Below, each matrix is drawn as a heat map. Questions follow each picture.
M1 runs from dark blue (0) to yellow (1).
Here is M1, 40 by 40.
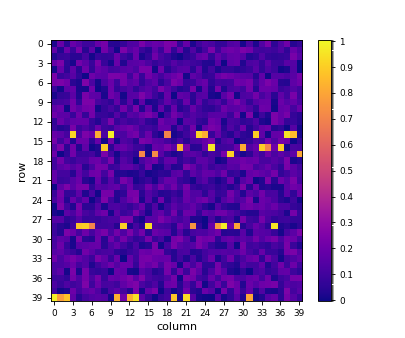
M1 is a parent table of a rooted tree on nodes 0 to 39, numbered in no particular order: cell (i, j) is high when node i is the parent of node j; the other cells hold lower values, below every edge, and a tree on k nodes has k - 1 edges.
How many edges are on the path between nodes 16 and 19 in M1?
3
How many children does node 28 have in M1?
10
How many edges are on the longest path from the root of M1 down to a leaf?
2
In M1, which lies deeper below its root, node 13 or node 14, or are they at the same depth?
node 13
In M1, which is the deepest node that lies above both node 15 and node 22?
28
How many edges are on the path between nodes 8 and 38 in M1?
4
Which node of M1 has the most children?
28
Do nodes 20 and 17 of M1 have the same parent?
no
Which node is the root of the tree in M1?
17
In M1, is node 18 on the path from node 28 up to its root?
no
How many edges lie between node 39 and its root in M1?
1
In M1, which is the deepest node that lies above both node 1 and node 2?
39
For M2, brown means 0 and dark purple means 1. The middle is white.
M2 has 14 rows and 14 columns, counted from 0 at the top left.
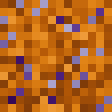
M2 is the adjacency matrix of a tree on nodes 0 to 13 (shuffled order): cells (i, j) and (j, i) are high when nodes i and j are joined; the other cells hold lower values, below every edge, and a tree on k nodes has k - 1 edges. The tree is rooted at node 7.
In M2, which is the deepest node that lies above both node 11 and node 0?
2
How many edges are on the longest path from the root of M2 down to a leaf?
6
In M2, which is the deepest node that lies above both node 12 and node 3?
9
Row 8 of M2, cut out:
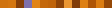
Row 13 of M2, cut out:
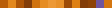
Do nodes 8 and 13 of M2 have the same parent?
no
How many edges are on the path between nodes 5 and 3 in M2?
5
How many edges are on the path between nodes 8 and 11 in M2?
5
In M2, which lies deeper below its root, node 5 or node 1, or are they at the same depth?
node 1
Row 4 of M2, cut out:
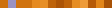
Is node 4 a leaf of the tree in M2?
yes
